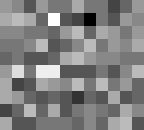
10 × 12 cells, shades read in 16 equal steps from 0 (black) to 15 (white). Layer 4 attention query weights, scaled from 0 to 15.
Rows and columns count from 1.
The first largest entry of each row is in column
7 5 7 4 7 4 7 1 3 11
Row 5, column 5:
6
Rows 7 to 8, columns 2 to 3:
4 5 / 9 6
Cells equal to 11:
10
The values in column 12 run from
5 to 11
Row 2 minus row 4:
3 4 2 -5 10 -1 -4 -11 0 -4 1 -2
